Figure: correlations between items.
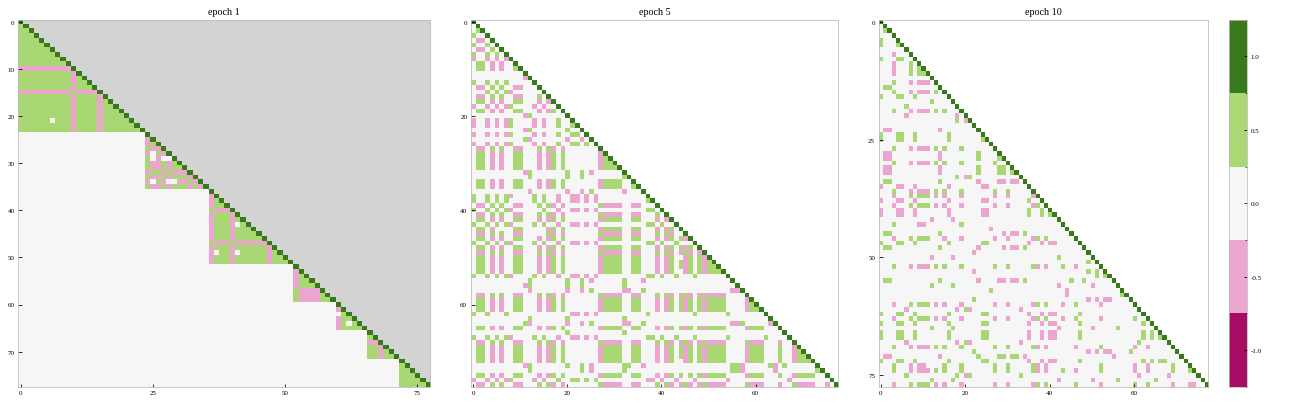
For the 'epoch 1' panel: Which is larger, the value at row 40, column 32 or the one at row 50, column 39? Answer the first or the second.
the second
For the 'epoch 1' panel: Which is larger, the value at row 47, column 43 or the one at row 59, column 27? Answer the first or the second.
the second
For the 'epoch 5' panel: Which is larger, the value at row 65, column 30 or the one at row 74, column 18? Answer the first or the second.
the first
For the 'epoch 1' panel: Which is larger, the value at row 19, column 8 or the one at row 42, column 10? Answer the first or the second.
the first
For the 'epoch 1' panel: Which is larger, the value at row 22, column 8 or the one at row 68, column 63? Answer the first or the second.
the first
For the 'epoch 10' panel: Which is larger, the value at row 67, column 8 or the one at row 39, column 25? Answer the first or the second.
the first
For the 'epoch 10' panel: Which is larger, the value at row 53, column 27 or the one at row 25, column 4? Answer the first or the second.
the second
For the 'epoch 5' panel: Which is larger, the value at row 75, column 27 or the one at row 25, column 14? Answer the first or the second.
the second
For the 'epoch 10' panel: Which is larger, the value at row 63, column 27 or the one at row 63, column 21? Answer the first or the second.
the second
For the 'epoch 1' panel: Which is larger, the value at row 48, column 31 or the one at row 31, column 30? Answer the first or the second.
the second
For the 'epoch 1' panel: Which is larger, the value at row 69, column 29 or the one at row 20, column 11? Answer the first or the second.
the second
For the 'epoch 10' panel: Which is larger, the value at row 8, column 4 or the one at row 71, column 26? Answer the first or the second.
the first
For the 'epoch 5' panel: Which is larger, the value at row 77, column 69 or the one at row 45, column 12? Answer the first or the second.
the second
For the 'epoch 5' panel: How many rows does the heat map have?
78
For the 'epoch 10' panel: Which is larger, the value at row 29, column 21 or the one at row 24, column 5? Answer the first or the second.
the second
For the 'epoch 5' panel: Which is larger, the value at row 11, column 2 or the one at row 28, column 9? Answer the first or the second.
the second
